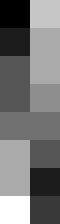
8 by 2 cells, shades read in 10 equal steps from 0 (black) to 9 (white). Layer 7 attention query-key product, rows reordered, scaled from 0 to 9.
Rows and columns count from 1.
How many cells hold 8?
0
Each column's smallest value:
0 1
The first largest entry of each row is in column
2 2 2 2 1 1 1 1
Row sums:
7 7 9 8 8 9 7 11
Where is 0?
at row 1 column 1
